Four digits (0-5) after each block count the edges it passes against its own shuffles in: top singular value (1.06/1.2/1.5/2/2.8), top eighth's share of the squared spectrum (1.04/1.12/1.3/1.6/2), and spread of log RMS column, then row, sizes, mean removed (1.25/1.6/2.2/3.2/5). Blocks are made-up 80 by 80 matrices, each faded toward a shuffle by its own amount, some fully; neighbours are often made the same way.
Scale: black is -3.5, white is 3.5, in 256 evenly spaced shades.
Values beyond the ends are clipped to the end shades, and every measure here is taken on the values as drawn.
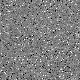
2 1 0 0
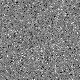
0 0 0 0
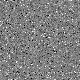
0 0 0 0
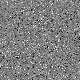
0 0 0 0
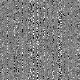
2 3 4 0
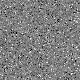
0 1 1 0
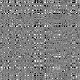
5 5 3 3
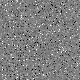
1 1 1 0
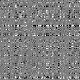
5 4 3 3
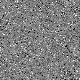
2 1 0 0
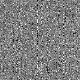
3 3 3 0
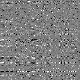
4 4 2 3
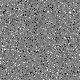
2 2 0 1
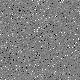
0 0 0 0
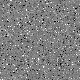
2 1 0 0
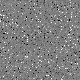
2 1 0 0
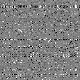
4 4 1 3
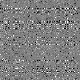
4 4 2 3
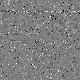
2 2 0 1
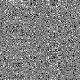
4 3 2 2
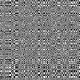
5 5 4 4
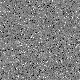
1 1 0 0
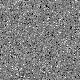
2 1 0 0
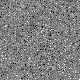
2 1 0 0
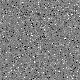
0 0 0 0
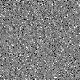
3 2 0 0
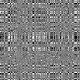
5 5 4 4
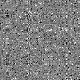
4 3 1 1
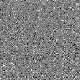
4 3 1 1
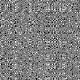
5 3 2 3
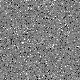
2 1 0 0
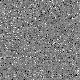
3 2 0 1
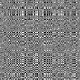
5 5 4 4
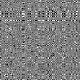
5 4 3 3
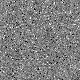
0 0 0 0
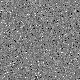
0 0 0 0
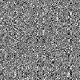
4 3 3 1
